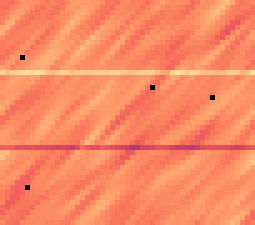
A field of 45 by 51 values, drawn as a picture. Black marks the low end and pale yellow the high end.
The values are skewed, with a long tail toward low values. There is no overall slope. Rows 15 and 30 stand out from the rest. Four lone cells stand out, each far lower than its neighbours.
